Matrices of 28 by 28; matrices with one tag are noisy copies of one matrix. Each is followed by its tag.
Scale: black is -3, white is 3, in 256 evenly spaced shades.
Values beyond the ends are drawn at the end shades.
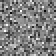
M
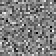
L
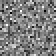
M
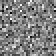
M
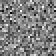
M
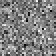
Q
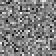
L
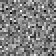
M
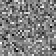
L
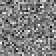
L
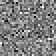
L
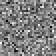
L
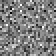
M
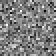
M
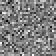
L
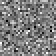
L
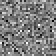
L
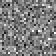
Q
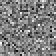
L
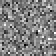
Q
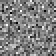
M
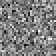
Q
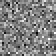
Q
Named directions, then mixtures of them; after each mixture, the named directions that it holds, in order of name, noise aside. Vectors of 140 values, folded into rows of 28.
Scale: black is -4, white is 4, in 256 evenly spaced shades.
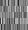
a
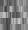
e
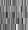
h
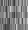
a, e, h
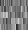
e, h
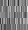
a, h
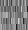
a, e, h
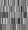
a, e, h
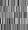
a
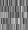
a, e, h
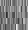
h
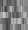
e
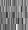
h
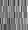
a, h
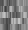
e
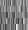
h
